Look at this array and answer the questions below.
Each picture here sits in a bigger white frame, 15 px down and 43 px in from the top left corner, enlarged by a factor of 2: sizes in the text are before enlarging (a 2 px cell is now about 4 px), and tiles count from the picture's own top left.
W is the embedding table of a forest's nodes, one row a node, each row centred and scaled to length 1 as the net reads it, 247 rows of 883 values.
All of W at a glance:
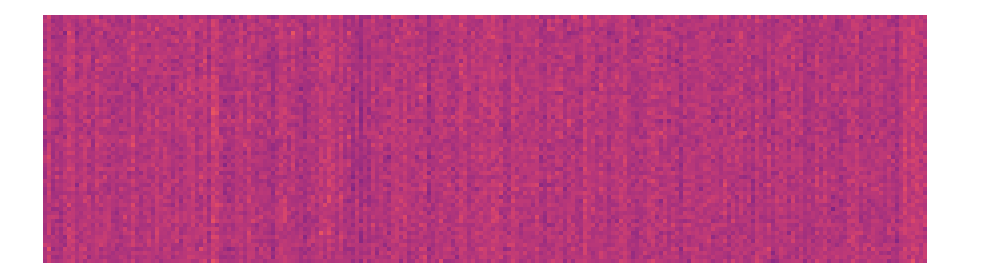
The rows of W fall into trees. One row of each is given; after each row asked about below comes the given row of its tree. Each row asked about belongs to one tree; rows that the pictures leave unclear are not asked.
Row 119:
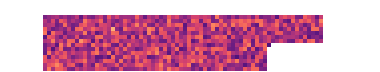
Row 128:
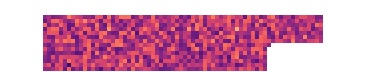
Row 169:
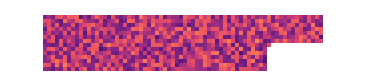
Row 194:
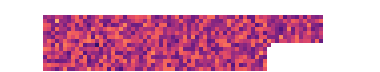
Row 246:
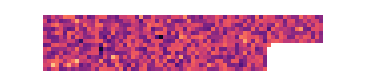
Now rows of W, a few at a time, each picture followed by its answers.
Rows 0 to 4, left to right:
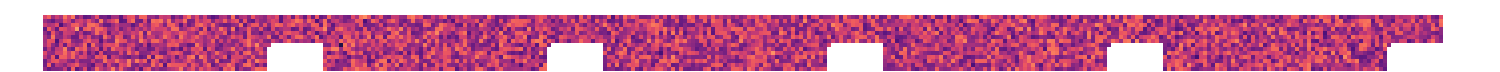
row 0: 169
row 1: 194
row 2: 169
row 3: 169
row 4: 119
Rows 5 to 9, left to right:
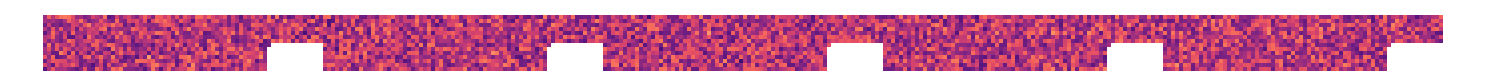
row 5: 169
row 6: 119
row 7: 246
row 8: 169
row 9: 119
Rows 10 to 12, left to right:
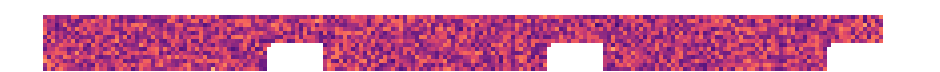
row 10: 119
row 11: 194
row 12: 169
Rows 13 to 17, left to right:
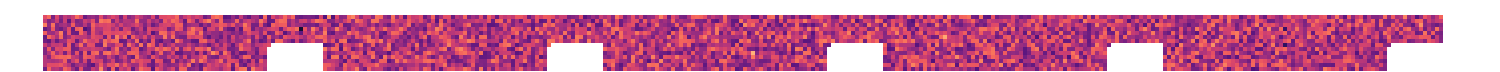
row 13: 119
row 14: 194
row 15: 194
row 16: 128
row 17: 119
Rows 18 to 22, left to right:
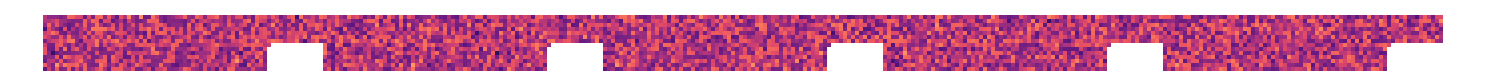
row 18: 128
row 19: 128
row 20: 169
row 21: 128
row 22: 119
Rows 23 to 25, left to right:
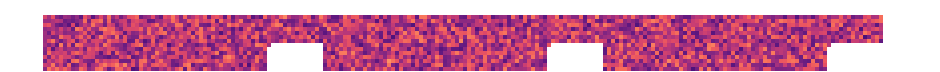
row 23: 119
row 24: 169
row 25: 119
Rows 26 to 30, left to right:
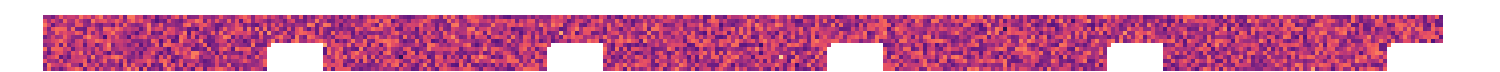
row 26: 194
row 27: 119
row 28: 128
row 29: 194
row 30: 169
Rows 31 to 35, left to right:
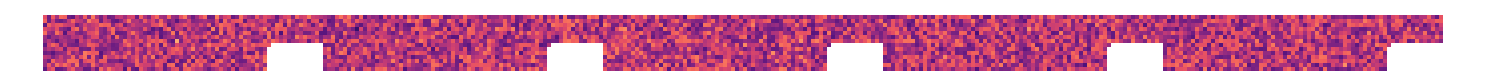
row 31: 246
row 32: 169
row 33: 194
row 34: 128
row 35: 119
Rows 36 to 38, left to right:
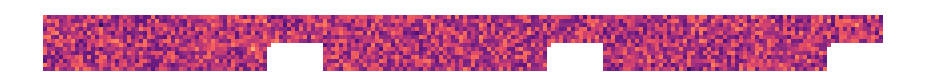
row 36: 128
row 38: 169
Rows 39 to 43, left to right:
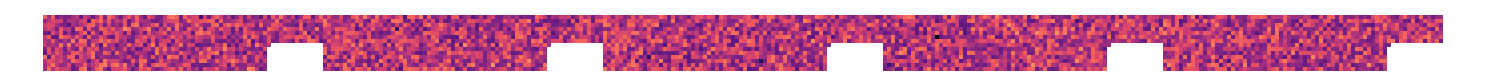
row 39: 119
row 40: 194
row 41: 194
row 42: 169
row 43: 194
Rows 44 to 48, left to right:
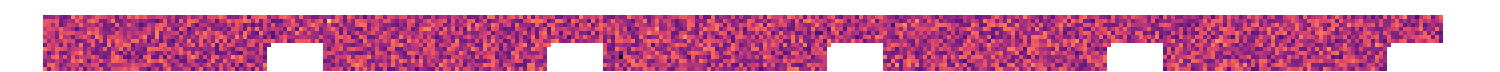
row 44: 194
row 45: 128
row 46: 128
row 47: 246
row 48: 119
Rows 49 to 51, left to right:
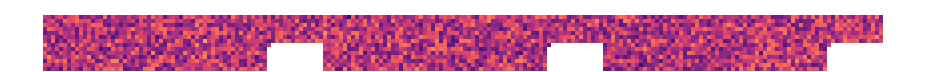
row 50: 194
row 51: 169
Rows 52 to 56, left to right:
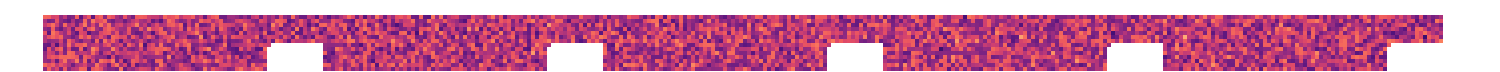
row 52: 119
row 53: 128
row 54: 128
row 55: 194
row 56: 194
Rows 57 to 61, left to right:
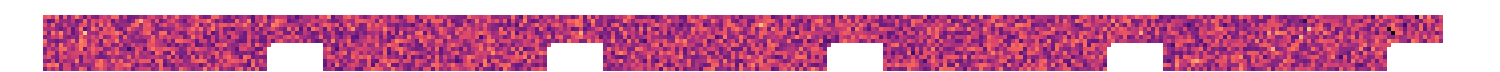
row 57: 119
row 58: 169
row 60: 246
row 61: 128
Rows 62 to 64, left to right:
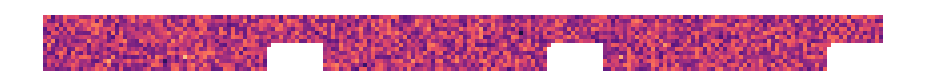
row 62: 169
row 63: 119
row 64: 246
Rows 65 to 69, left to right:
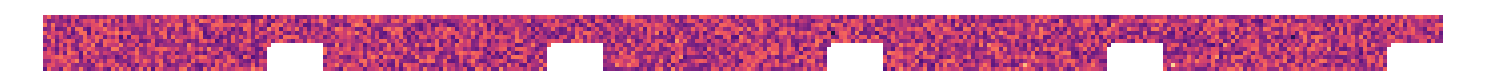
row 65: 119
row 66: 194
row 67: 169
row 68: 119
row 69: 246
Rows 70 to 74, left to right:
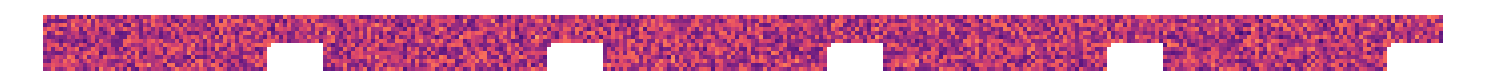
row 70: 246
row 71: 169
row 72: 119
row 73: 246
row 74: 246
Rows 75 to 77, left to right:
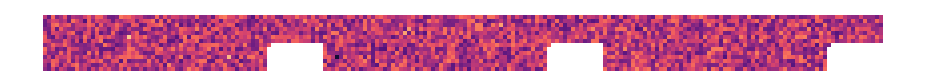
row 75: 246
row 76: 128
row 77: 194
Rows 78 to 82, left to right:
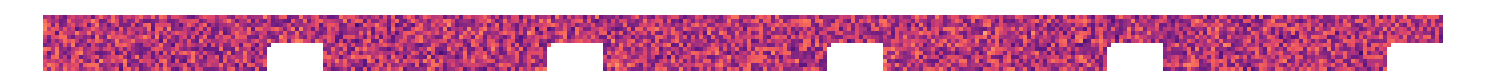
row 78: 194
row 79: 169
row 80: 119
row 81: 194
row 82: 246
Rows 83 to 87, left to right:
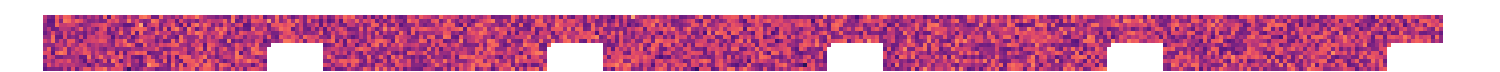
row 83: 169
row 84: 169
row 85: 119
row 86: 169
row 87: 246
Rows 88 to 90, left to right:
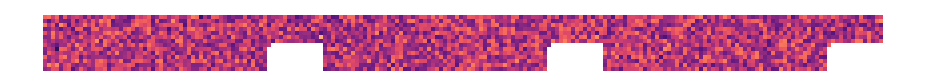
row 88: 119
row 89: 169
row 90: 194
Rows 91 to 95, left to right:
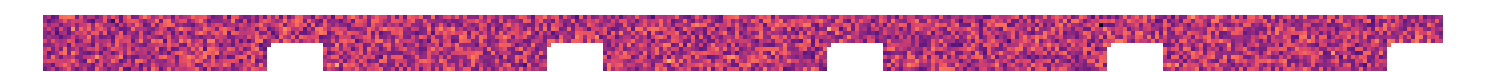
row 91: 169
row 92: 194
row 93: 119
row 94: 246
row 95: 194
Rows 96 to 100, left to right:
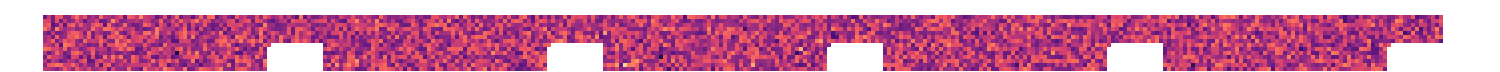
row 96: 194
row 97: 246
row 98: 194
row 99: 119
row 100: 119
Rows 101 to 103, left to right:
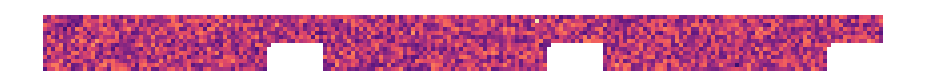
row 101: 119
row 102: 169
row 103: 119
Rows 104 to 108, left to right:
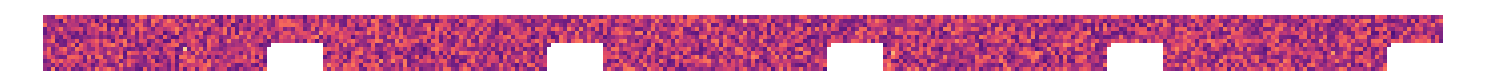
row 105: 194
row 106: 194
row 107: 194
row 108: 194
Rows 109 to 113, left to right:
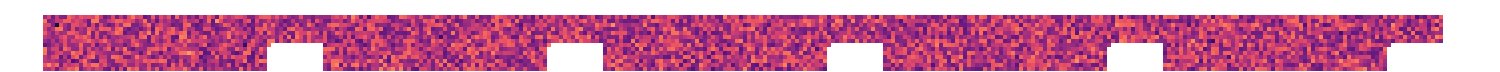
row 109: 194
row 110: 246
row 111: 119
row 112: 169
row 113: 119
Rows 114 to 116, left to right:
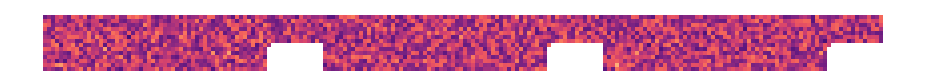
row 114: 194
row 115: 169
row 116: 119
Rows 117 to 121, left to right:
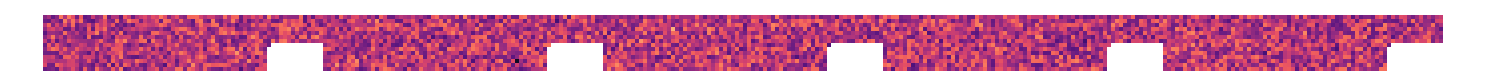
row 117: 169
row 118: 246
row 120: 119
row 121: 194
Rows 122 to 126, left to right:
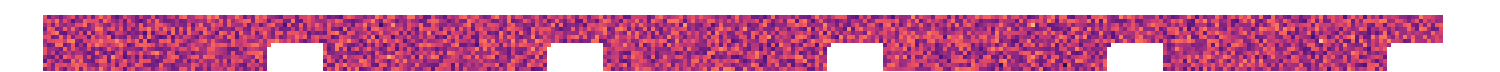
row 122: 128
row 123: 128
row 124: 194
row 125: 194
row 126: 128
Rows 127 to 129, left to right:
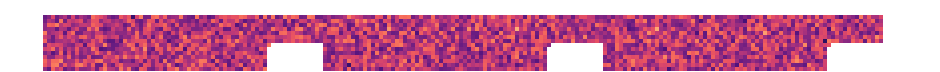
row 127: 246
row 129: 128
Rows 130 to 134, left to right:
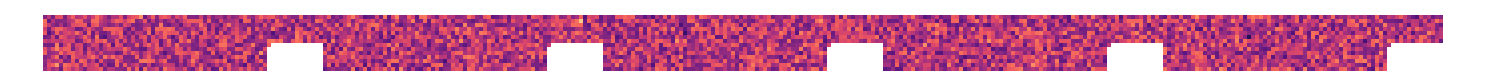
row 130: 194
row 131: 169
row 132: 169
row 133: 169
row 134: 194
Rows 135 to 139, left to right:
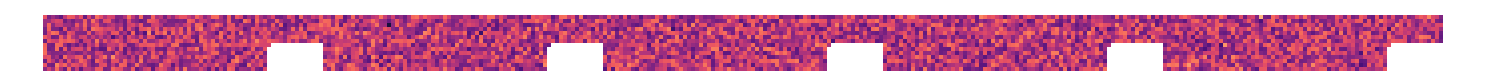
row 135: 128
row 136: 194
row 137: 119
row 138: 169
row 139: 246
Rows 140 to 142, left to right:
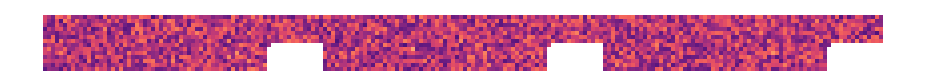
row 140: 169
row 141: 169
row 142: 169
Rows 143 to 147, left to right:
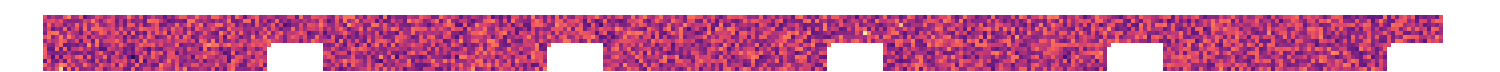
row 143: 128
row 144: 169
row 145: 194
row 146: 128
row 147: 119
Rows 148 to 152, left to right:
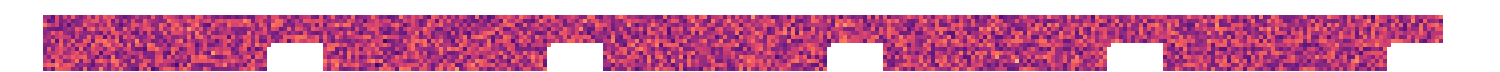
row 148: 119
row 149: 246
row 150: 169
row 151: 128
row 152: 128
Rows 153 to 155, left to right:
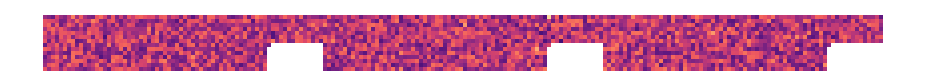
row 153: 194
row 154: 169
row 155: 194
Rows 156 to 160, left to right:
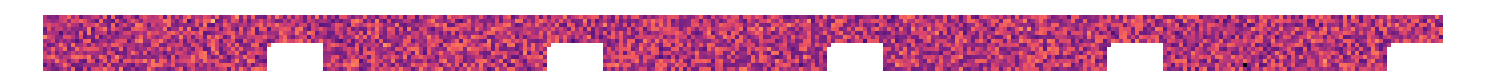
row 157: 246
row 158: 119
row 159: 169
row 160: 169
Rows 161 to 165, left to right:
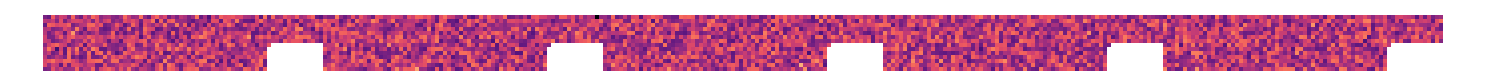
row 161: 246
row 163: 246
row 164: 194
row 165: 194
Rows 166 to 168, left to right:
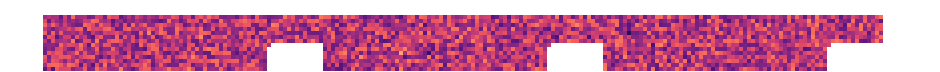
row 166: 119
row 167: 169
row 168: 128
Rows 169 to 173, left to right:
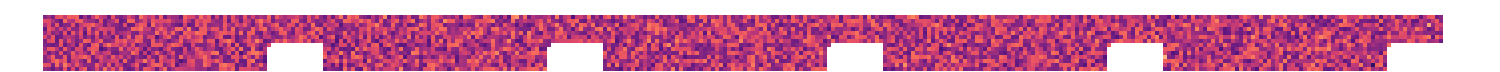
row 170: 169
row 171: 169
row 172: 169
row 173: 246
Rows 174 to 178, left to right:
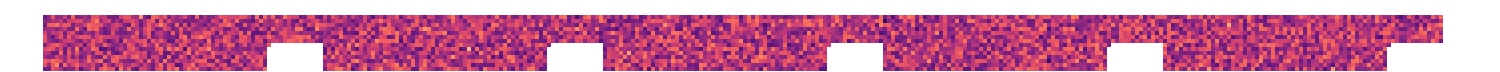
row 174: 246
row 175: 119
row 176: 119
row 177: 169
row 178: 128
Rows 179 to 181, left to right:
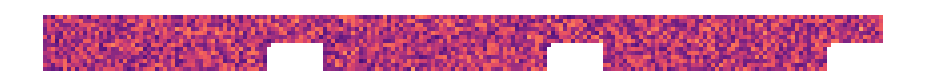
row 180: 169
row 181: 128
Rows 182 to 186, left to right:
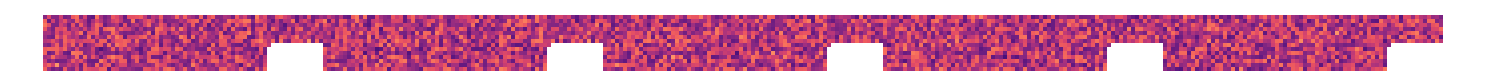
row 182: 194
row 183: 194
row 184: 194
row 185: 194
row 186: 169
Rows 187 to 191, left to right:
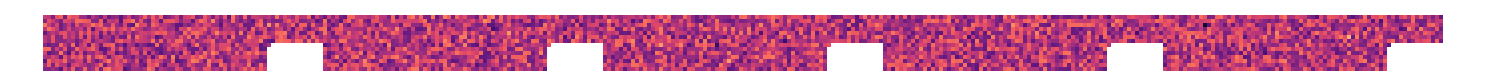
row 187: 169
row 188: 194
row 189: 128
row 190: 119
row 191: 194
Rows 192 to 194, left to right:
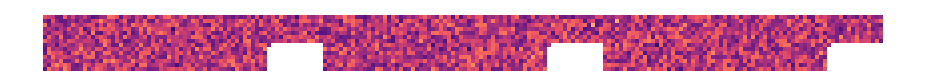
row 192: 119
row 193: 169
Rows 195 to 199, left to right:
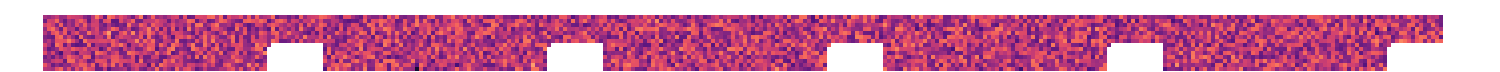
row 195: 128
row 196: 119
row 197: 246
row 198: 194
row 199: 169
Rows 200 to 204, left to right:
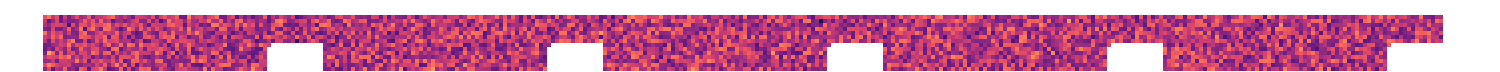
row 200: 119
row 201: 169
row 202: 194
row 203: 194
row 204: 194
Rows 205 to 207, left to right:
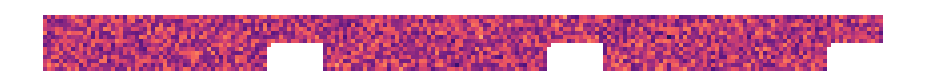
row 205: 194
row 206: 119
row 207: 119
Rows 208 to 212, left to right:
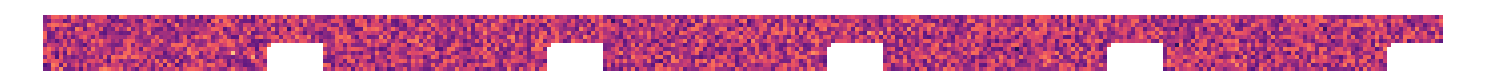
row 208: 246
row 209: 128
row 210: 169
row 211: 169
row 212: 119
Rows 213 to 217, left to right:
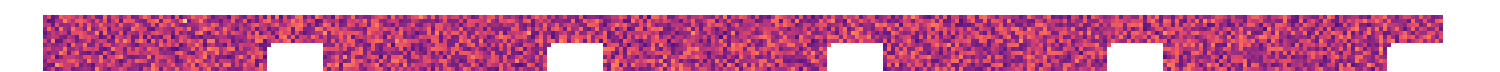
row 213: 169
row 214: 194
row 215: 246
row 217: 194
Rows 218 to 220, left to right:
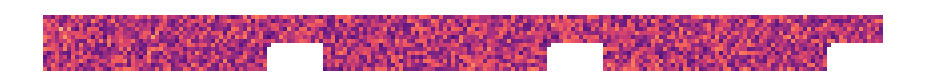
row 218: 194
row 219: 169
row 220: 194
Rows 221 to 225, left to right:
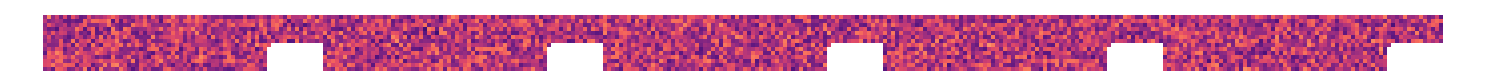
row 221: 119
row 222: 119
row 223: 194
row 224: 119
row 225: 194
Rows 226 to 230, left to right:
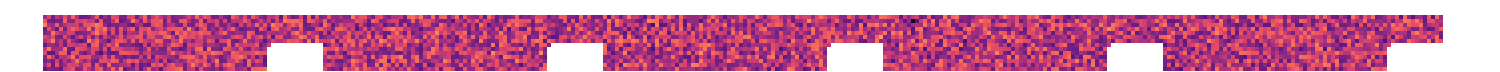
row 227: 194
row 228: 128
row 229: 119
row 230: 169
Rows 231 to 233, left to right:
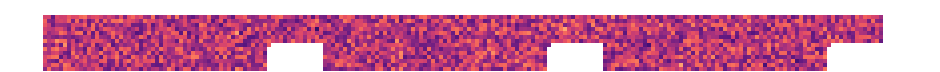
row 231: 194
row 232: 169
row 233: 246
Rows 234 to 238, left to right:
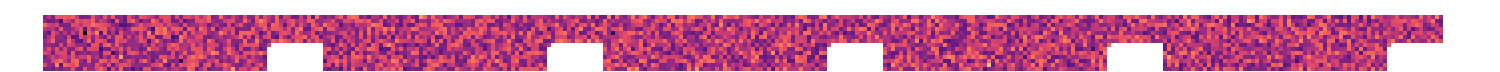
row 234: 169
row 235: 169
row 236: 194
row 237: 246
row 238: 169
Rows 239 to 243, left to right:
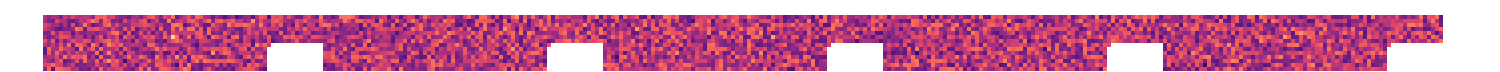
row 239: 119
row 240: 169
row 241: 119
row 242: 246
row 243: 169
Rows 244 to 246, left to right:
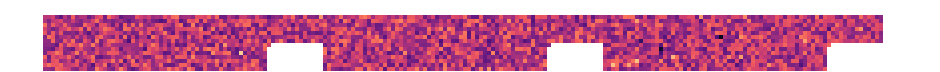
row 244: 119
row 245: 194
